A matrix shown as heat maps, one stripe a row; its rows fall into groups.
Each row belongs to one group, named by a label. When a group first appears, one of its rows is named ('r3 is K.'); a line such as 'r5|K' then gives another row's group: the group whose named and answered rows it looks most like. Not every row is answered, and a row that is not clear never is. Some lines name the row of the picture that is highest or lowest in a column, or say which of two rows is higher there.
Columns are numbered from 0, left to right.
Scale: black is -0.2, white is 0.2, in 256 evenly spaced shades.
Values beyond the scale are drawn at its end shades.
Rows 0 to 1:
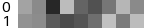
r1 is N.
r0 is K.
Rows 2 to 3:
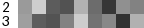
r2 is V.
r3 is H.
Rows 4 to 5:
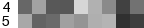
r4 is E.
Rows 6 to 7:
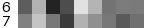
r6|E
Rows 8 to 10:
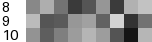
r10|H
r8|V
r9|H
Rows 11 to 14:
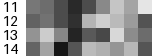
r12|E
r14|E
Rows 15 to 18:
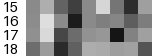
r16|V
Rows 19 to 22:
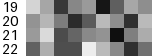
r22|E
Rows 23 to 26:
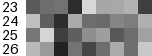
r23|E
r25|V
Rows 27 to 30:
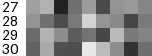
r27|K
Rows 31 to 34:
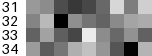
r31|N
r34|H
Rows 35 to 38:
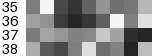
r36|N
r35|V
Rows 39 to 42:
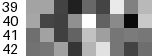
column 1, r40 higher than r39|No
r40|H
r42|E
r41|E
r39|N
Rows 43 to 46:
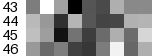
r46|N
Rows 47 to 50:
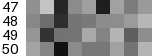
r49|H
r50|K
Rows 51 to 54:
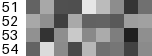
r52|K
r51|E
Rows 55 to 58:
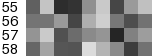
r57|V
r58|E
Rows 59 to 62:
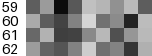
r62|H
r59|E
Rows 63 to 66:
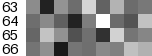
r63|H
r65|N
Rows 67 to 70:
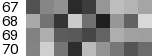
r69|N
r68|K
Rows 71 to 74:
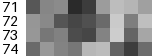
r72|N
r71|N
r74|E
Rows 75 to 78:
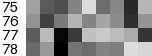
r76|H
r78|K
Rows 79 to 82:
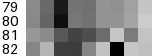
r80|K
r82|V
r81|N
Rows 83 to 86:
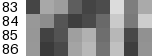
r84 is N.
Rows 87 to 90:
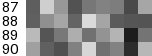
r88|E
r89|H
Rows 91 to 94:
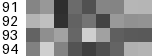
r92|K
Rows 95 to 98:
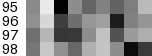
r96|V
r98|E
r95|K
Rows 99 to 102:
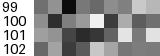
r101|N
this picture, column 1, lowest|100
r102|E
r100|H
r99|K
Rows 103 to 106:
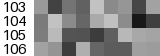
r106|K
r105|N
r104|E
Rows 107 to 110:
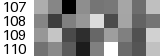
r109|V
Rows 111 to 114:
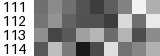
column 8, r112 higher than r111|Yes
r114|V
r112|N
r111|N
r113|H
